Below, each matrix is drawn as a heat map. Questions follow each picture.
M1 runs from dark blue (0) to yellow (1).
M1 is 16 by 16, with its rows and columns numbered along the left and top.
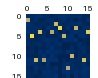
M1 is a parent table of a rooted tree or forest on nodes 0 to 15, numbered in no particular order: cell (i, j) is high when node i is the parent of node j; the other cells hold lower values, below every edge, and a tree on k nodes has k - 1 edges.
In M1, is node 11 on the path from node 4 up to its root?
yes
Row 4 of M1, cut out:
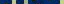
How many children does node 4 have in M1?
3
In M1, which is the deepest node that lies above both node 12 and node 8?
3
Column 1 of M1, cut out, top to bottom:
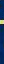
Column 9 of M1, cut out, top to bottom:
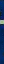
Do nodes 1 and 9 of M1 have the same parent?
yes
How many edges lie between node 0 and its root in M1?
2
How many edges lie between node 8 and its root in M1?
5
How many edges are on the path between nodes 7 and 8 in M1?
5
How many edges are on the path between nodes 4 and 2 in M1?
2
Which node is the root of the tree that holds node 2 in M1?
13
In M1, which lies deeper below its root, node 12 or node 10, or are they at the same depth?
node 12
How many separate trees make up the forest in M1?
2
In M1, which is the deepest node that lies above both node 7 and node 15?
11
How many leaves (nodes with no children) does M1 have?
8
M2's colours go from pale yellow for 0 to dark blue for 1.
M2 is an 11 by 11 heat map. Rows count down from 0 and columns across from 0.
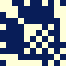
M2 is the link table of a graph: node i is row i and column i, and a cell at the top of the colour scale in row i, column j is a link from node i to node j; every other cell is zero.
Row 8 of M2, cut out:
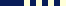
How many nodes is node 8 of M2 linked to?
7
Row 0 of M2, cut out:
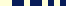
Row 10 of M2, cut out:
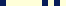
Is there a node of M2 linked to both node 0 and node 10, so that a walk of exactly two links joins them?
no
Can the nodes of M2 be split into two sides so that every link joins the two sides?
no
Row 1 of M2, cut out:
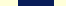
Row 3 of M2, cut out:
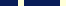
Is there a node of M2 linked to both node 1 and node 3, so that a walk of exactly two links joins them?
yes
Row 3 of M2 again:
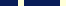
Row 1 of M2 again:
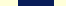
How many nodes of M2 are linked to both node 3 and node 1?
5
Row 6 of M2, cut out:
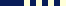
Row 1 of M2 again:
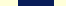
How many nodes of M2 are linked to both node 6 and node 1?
3
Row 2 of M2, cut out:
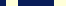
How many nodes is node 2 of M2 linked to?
7
